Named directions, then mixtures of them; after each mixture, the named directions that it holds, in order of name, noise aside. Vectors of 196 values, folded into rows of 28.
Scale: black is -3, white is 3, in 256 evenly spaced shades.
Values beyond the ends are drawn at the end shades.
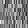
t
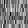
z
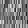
t, z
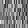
t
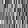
t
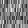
t, z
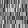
t, z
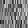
t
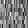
t, z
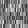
t, z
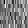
t, z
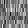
z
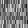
t, z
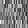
t
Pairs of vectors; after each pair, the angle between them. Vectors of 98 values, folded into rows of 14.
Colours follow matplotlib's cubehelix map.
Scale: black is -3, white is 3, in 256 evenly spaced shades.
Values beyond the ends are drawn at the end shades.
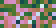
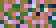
partly opposed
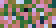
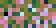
partly aligned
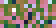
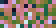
nearly opposite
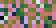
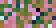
partly opposed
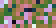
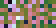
orthogonal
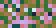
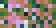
partly aligned
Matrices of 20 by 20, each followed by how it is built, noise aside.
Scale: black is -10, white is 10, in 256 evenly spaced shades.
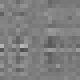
low rank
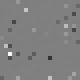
sparse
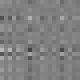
low rank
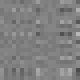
low rank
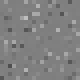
sparse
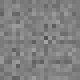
low rank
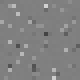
sparse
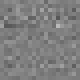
low rank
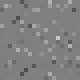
sparse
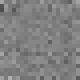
low rank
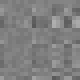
low rank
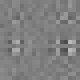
low rank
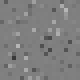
sparse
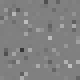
sparse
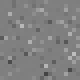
sparse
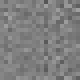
low rank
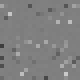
sparse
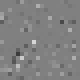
sparse
